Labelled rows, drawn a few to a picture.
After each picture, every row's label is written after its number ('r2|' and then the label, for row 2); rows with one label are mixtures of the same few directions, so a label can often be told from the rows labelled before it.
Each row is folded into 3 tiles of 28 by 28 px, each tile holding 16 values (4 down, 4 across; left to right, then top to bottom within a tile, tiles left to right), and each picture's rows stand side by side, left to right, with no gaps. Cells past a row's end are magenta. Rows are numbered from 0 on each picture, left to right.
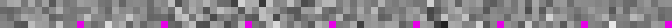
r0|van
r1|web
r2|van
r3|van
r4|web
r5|van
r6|web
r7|web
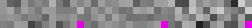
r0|van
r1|van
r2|van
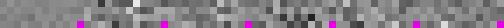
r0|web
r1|van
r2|van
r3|web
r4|van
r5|web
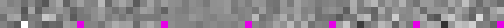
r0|web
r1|van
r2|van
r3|web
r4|web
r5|web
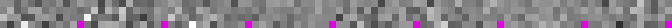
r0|web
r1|web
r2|web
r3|web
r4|web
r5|van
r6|web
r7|van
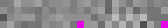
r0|web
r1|web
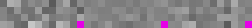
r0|van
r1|web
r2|van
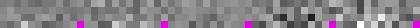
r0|web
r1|van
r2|web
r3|web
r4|web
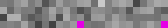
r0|web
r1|van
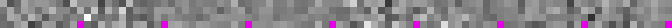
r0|van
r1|web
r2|van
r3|van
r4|van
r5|web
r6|van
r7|web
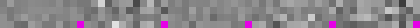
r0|van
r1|van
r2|web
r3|web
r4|van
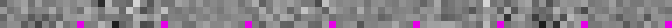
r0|web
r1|van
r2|van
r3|van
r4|web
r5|van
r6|web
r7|web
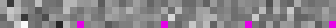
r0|van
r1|van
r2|web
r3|web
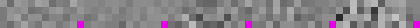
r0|van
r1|web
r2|web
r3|web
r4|web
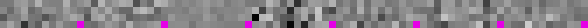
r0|web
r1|van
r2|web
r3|web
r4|web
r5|van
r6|web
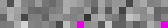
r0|van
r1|web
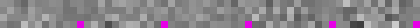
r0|web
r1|web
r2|van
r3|web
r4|van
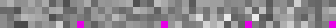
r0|van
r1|van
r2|web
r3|web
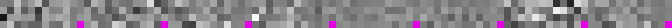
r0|web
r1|van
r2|van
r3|web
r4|van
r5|web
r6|van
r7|van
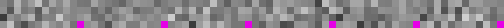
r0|web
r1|van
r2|web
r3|van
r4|web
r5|web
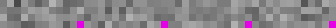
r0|van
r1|web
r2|van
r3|van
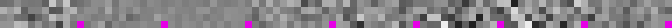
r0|van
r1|web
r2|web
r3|van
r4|van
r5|web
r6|van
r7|web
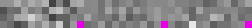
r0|van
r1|web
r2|web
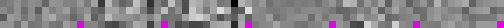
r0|web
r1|van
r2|van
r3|web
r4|van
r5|van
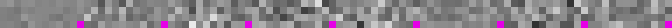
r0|van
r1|web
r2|web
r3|van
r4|web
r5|van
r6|van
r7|van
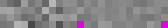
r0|van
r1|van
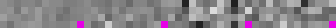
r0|web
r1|web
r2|van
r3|van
